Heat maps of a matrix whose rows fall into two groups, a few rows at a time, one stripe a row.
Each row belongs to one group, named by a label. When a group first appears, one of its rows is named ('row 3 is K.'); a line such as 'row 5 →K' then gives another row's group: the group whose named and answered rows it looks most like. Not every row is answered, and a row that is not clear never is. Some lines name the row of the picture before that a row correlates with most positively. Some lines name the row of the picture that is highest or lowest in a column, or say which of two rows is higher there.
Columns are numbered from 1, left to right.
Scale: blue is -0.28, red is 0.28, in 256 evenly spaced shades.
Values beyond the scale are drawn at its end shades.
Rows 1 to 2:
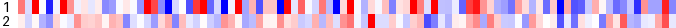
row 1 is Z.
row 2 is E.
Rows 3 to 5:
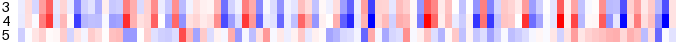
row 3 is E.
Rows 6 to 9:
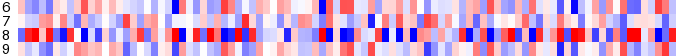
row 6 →E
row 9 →E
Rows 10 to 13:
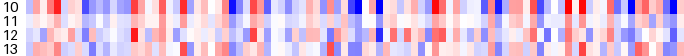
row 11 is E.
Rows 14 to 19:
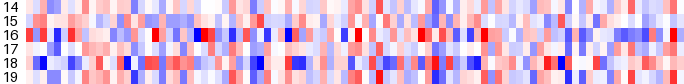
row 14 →E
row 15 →Z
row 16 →Z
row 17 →E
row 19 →E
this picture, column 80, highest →18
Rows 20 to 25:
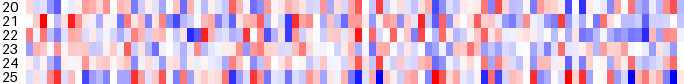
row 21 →Z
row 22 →Z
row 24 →E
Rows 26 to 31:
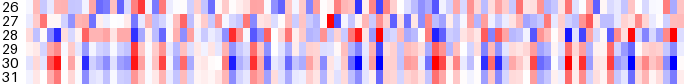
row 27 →E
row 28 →E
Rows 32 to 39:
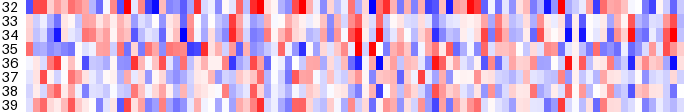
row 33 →E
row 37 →Z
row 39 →Z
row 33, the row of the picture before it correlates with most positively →28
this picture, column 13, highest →32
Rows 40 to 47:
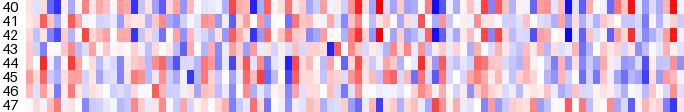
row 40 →E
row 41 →Z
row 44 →Z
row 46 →Z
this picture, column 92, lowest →47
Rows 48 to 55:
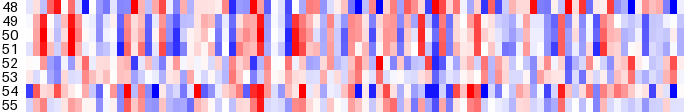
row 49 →Z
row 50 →Z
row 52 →E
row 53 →E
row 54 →Z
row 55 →Z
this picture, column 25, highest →54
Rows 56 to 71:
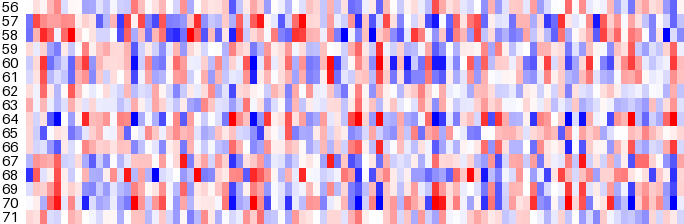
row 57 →Z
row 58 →Z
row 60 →E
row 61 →E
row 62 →Z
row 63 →Z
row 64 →E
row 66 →E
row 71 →Z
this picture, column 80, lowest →64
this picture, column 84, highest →70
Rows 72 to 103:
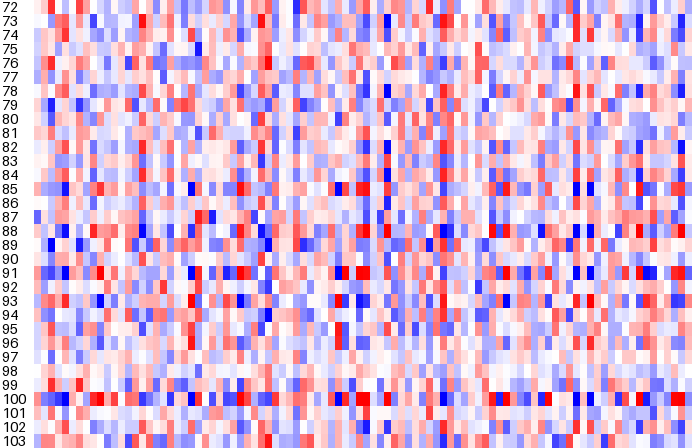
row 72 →Z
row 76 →Z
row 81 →Z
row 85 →E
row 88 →E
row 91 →E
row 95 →E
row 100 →E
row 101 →Z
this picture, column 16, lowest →88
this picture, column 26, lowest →87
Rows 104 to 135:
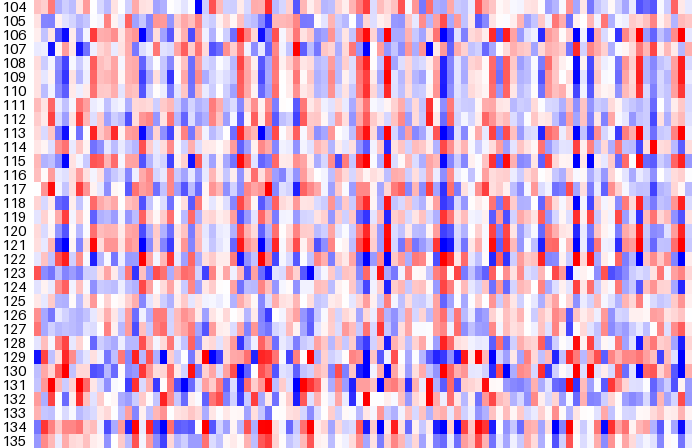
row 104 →Z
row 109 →E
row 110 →E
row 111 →Z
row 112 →Z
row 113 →E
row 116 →Z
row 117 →Z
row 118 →E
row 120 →E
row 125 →E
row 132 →Z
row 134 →Z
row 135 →Z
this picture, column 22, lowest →131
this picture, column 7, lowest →107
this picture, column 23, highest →130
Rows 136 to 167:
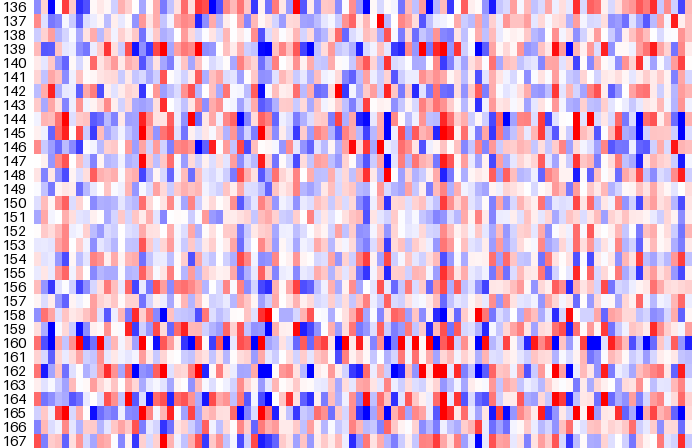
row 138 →E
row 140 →E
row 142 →E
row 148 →E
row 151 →Z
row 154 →E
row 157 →E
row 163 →E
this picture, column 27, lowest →136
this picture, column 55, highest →160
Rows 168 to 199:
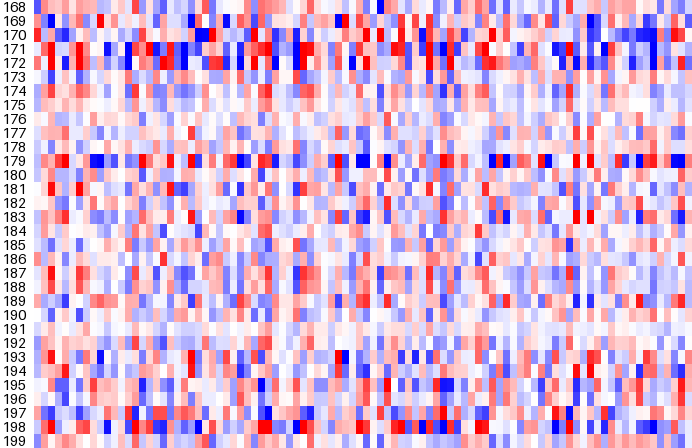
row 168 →Z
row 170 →Z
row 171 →Z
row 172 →Z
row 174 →Z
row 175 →Z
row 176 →E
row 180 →E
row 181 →Z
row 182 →E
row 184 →Z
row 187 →Z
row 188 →Z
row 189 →E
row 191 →Z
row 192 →Z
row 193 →E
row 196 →E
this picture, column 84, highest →179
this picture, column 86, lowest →172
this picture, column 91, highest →179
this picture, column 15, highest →198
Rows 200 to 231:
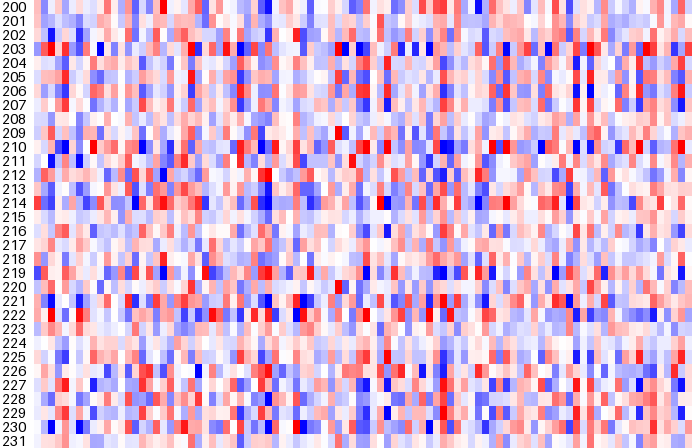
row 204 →E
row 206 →E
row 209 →E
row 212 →Z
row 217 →Z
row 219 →Z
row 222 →Z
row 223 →Z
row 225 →E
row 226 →Z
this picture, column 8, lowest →214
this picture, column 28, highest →203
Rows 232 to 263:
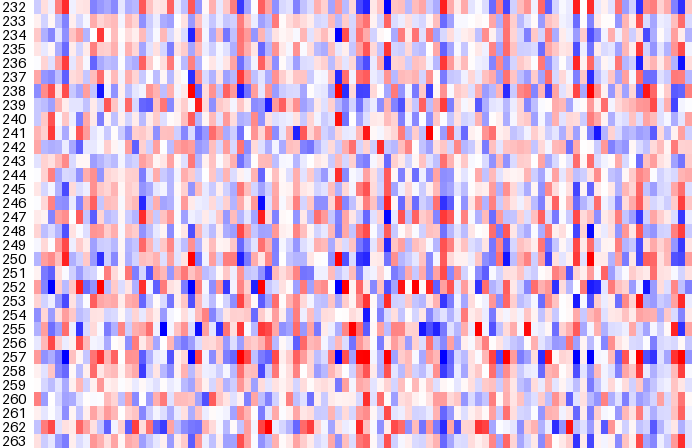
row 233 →E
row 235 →E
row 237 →E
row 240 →E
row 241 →Z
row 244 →E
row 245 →E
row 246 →E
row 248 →E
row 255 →Z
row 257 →E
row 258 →E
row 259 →E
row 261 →E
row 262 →Z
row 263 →E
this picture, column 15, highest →262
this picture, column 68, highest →257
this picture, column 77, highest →262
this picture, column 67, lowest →257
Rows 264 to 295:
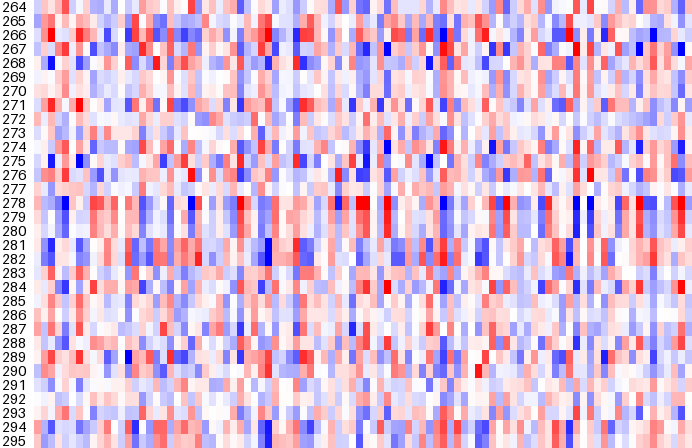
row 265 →Z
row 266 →Z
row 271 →Z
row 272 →Z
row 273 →E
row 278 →E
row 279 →E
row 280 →E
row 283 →Z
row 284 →E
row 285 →Z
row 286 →Z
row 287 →Z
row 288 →E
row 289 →Z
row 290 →Z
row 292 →E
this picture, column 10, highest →278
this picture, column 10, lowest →276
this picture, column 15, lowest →294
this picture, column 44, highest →276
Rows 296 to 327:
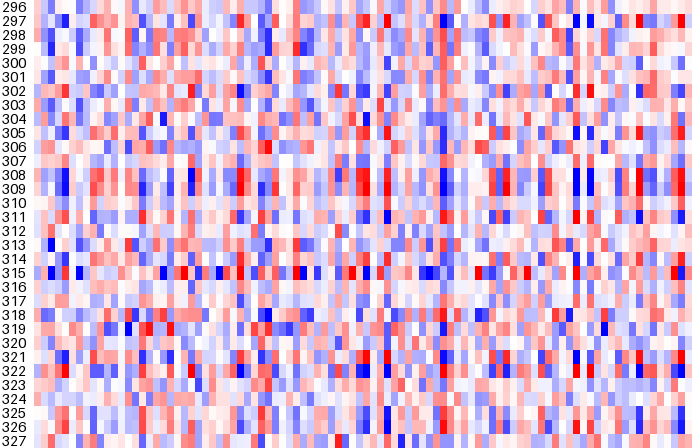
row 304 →Z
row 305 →E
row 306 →Z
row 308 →E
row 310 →E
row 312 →E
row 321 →E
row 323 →Z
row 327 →E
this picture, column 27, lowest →315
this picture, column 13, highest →315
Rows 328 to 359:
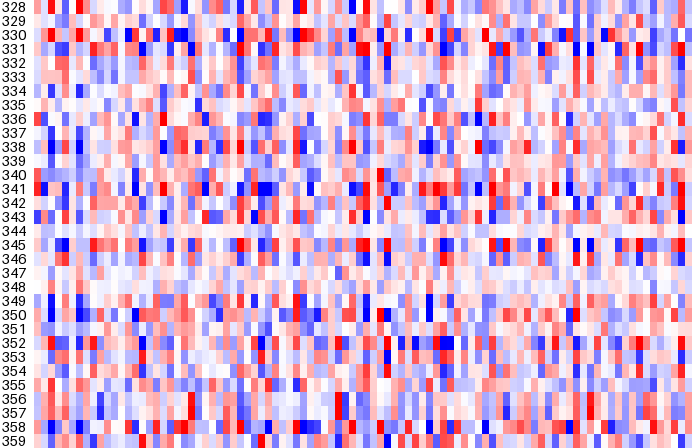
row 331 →E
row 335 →Z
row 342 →E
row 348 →Z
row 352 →E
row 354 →E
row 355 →Z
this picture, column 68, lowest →357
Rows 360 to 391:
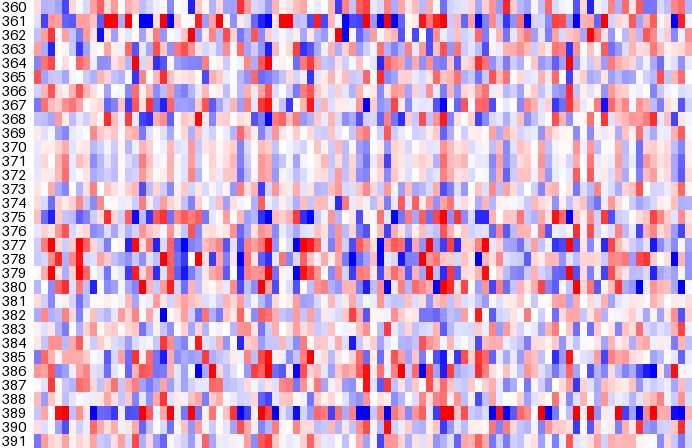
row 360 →E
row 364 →Z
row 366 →Z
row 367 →Z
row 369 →E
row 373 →E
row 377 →Z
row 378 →Z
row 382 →Z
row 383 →E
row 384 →Z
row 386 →Z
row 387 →Z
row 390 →E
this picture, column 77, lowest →375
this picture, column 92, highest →386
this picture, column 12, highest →361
